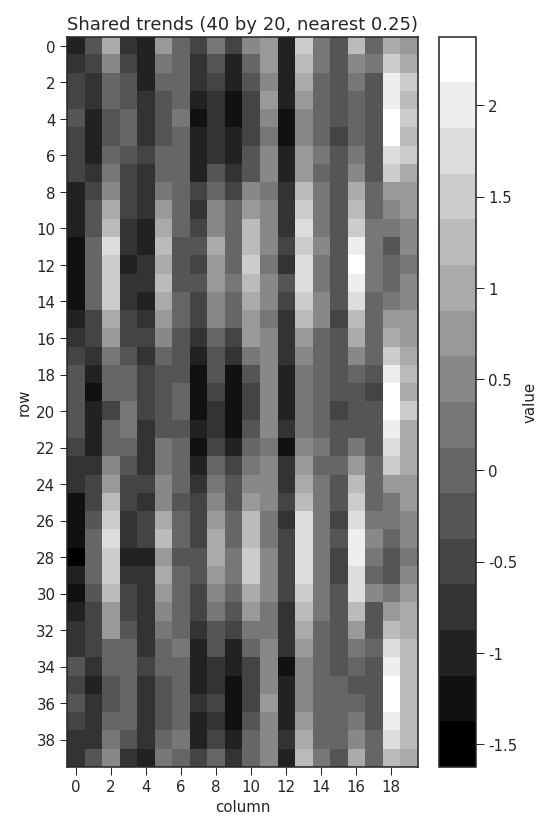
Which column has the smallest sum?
12
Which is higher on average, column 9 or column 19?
column 19
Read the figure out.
Title: Shared trends (40 by 20, nearest 0.25)
x-axis: column, ticks 0 2 4 6 8 10 12 14 16 18
y-axis: row, ticks 0 2 4 6 8 10 12 14 16 18 20 22 24 26 28 30 32 34 36 38 (0 at the top)
Colour bar: value, ticks -1.5 -1 -0.5 0 0.5 1 1.5 2
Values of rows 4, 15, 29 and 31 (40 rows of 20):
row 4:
-0.25 -1 -0.25 0 -0.75 -0.25 0.25 -1.25 -0.75 -1.25 -0.5 0.5 -1.25 0.5 0 -0.25 0 -0.25 2.25 1.5
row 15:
-1 -0.5 1 -0.5 -0.75 0.75 0 -0.5 0.5 0 0.75 0.25 -0.75 1.25 0.5 -0.5 1.25 0 0.75 0.75
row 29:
-1 0 1.5 -0.75 -0.75 1 0 -0.25 0.75 0.25 1.5 0.5 -0.5 1.75 0.25 -0.5 1.75 0 -0.25 0.5
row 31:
-1 -0.5 0.75 -0.5 -0.75 0.5 0 -0.5 0.25 -0.25 0.75 0.25 -0.75 1.25 0.25 -0.25 1.25 -0.25 0.75 1
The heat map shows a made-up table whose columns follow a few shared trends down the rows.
